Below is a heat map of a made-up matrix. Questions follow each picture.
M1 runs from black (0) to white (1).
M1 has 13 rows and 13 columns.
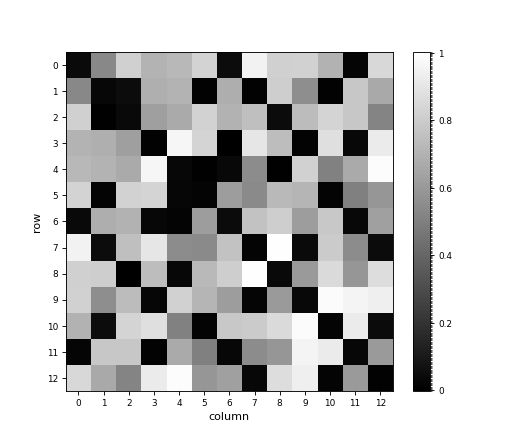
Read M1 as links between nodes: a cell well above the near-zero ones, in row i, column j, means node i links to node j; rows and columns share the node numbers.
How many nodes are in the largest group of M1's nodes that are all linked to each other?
6
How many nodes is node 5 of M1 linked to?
9
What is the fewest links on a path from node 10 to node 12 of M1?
2
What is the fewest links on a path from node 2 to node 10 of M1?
1
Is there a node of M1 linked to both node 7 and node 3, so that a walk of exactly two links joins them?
yes
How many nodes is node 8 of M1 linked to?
10
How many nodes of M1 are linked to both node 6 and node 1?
3
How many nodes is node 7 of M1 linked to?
9
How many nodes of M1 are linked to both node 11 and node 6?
8
